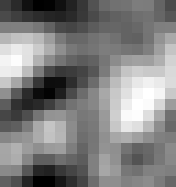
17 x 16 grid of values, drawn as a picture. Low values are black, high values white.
There are no regular stripes. The middle right is the ninth with the highest average. The middle left is the roughest part. There are no lone odd cells.
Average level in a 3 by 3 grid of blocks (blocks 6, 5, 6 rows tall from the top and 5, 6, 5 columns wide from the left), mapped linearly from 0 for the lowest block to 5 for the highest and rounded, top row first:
201
015
112
